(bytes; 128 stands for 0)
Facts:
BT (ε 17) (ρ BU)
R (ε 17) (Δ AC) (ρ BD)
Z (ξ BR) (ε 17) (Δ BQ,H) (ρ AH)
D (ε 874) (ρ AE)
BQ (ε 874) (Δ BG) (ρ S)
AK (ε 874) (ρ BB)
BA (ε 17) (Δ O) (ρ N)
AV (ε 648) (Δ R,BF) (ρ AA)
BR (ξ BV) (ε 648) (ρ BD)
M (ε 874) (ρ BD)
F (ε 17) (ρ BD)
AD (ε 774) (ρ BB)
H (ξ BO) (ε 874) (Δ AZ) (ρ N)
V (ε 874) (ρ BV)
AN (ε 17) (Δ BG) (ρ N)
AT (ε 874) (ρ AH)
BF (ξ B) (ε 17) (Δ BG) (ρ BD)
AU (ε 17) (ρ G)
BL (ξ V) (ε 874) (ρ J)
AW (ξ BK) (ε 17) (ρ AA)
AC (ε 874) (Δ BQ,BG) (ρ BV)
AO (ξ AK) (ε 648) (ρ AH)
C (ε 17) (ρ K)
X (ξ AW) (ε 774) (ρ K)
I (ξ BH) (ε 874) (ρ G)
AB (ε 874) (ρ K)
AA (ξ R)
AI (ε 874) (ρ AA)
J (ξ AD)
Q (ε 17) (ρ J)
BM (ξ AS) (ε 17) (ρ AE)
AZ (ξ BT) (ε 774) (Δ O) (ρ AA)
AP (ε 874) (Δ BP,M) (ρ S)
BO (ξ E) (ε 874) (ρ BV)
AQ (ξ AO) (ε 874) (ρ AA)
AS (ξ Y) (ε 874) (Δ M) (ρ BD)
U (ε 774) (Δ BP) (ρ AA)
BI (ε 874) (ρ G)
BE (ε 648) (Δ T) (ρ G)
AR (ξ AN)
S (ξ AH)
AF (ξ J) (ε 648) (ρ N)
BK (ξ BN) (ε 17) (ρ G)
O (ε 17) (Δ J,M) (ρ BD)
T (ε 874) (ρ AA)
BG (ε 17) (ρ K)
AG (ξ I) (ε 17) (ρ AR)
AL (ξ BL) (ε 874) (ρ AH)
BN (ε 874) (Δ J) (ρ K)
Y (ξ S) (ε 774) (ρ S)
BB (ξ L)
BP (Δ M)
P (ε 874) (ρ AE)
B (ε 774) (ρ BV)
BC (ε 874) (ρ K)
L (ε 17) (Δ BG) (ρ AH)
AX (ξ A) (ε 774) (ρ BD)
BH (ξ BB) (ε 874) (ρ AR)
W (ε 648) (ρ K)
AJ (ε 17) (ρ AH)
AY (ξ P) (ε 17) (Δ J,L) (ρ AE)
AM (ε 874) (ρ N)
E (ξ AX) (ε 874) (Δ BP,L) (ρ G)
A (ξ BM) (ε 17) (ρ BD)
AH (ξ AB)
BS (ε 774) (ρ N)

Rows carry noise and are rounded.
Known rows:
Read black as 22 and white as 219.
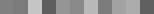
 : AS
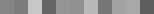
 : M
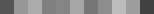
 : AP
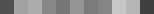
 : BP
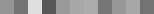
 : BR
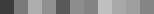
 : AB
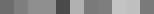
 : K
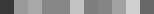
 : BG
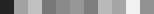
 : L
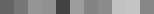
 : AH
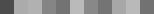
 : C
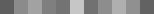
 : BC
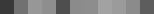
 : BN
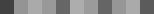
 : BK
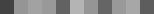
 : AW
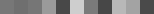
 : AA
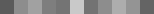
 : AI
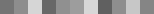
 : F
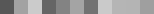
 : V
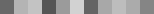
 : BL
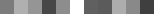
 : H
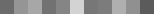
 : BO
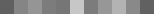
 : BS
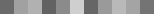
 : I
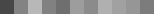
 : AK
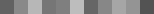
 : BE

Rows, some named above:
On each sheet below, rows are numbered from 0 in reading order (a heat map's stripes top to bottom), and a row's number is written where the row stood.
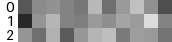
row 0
U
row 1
AN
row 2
AX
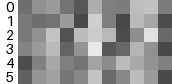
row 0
J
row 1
AA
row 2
BF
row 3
AF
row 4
AD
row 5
E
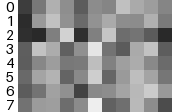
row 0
AB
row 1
BT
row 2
P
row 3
Z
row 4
Y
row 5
I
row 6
BV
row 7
AQ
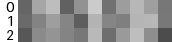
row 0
BH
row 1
BU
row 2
U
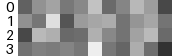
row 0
E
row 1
BR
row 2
BA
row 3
X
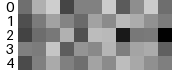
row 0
O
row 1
B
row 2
AY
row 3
AS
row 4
AD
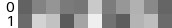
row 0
BS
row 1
AG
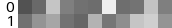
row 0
R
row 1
BB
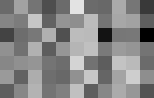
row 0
AZ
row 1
M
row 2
AY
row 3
AX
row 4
AR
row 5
BD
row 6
AV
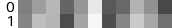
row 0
AF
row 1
AL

